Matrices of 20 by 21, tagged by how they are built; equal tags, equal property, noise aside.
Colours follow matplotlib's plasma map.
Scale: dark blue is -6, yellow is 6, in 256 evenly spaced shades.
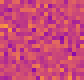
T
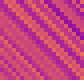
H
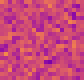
T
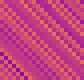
H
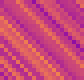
H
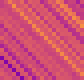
H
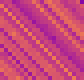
H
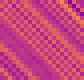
H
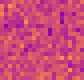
T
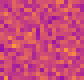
T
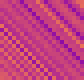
H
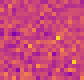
T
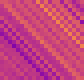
H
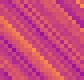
H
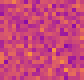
T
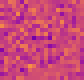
T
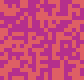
T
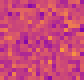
T
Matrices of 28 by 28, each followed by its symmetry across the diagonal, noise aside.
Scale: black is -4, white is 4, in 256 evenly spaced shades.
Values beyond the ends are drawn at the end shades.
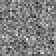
antisymmetric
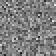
antisymmetric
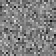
neither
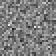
neither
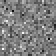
neither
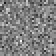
neither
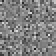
antisymmetric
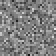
antisymmetric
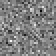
antisymmetric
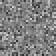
antisymmetric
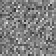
neither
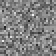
neither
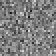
neither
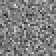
antisymmetric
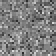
antisymmetric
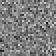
neither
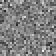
antisymmetric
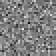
antisymmetric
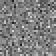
neither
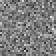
neither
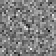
antisymmetric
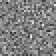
neither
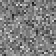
neither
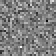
antisymmetric
